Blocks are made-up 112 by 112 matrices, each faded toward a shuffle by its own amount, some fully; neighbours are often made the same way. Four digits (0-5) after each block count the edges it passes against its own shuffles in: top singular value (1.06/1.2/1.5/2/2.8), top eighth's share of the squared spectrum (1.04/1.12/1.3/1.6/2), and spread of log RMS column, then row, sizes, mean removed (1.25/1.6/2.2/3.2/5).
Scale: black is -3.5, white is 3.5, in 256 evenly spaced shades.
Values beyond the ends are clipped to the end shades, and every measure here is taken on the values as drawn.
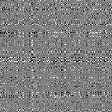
5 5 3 4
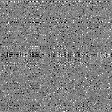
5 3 2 3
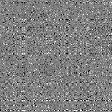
5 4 2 3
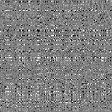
5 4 2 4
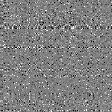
4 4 2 3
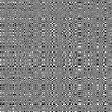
5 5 4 4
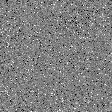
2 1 0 0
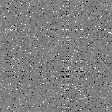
4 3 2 1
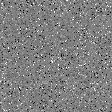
3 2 1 1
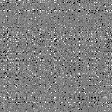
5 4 3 3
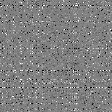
4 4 2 3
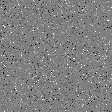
1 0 0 0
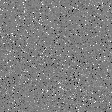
0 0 0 0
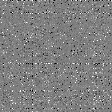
4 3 2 2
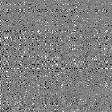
4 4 3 3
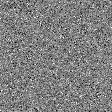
0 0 0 0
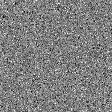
0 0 0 0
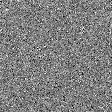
0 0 0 0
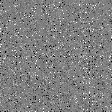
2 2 2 2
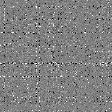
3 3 3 3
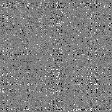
2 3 3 3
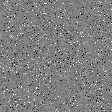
0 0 0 0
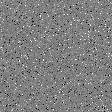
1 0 0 0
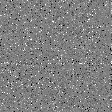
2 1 1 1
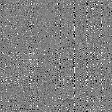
3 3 3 3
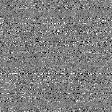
2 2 0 4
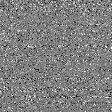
1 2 0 3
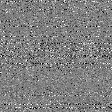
2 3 0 4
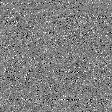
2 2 0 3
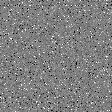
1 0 0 1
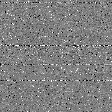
3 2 0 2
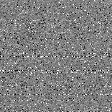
2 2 0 3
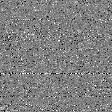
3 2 0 3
